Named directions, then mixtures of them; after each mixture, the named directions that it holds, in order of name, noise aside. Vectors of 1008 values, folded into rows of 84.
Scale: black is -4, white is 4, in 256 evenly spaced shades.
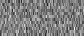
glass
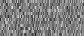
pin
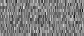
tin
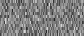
glass, pin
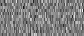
glass, tin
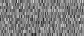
pin, tin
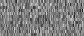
tin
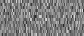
glass, tin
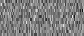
glass, tin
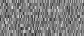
pin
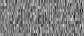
tin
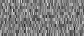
glass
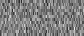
glass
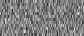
glass, pin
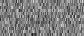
pin, tin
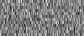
glass
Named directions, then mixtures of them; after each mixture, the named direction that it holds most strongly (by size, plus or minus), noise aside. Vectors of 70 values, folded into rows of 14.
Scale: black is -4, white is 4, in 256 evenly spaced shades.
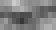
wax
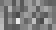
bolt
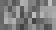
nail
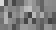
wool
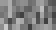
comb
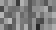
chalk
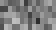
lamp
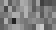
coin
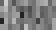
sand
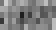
sand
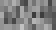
nail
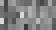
sand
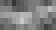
wax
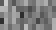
sand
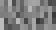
bolt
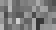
bolt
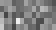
bolt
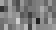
lamp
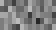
lamp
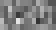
comb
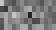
lamp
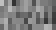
comb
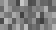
chalk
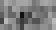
wax
